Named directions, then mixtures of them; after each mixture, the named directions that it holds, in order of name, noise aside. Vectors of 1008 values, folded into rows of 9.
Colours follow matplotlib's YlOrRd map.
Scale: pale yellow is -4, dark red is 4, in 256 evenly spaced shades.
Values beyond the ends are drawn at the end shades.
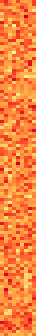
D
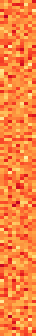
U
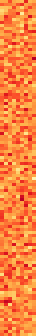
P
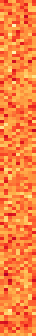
D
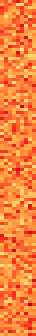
D, P, U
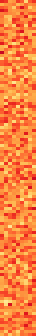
D, P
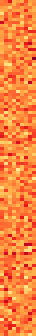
D, P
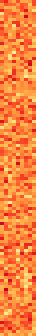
D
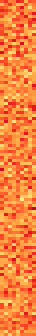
D, P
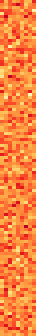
D, U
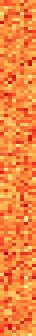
D, P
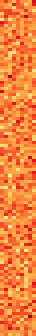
D, U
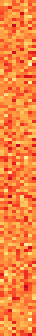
D, P, U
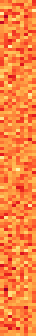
D, P, U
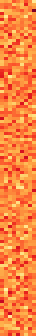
D, U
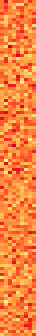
D, P, U
